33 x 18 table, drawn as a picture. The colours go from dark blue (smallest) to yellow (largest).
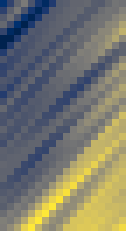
There is an overall slope up to the bottom right. The halves do not mirror each other. Overall the values sit about 50% of the way up the scale. The ninth with the lowest average is the top left. There are no lone odd cells. Streaks slant up to the right.
